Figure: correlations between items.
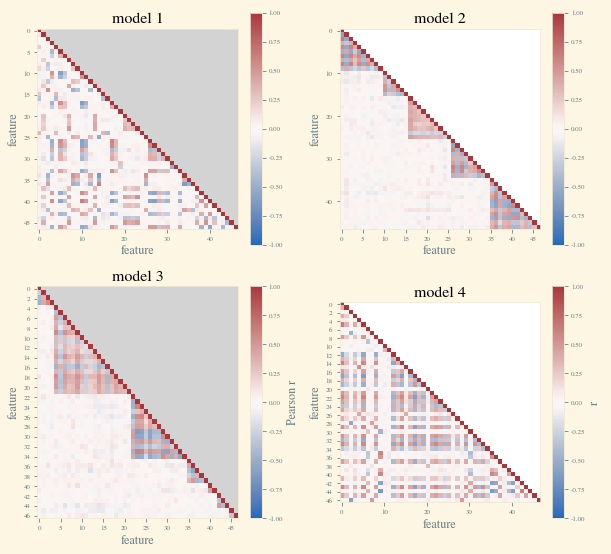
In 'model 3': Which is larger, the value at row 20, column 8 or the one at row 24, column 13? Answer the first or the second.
the first
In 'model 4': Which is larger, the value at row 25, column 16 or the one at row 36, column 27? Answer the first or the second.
the first
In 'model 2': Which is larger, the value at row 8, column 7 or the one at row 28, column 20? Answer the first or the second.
the first
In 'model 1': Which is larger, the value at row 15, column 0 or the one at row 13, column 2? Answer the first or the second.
the first
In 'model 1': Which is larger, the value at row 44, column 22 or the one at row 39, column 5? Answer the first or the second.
the second
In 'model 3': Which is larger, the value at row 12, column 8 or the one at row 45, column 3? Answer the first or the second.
the first
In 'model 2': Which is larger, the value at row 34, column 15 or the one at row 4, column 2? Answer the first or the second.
the second
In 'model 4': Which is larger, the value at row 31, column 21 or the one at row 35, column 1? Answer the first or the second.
the first
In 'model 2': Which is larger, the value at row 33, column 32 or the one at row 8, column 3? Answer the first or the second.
the first
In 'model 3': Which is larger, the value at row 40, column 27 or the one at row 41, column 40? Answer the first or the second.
the second
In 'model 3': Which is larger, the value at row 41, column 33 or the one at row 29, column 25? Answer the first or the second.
the first
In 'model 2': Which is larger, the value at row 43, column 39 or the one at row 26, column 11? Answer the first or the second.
the first
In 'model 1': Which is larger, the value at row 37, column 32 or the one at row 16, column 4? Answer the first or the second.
the first
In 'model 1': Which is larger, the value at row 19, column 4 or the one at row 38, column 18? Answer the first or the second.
the first
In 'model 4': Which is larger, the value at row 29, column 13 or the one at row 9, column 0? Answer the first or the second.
the first
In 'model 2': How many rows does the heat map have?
47
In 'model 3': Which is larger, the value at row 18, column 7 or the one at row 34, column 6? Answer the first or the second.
the first
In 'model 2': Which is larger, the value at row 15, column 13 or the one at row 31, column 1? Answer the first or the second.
the second
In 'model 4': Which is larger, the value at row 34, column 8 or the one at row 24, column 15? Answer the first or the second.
the second
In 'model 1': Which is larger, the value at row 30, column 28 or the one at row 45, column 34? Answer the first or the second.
the second
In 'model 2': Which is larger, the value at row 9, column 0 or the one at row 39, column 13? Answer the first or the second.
the second
